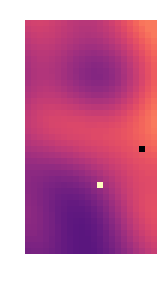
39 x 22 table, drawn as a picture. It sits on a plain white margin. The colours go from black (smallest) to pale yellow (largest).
Stripes: none. Histogram: bell-shaped. Slope: up to the top right. Lone odd cells: 2, 1 higher and 1 lower than their neighbours.
